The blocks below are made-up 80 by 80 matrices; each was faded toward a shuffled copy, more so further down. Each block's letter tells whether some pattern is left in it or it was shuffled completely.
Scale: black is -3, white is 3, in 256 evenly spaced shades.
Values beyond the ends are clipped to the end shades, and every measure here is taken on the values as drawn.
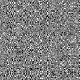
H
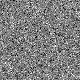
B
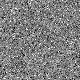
B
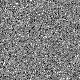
B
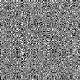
H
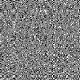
H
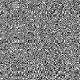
H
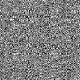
H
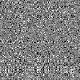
H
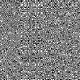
H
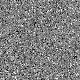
B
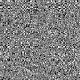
H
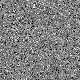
B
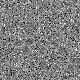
B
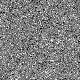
B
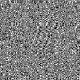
H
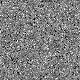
B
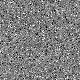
B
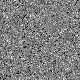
B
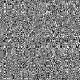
H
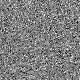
B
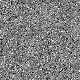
B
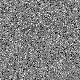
B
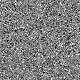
B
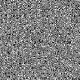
H
